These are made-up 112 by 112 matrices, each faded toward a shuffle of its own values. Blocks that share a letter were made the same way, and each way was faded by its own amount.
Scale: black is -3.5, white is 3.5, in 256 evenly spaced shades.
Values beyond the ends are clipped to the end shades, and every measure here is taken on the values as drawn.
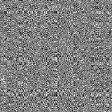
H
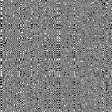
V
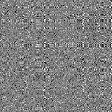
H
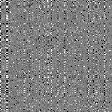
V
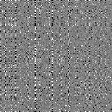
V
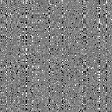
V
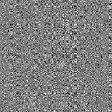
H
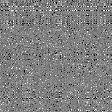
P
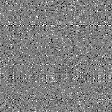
P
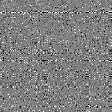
P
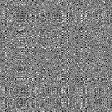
H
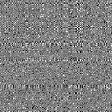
H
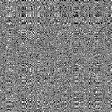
H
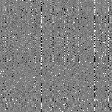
V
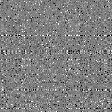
P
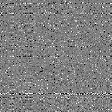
P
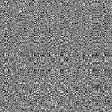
H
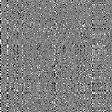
V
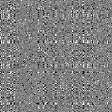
V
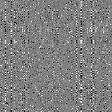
V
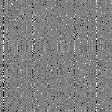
V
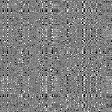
V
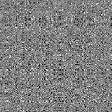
P
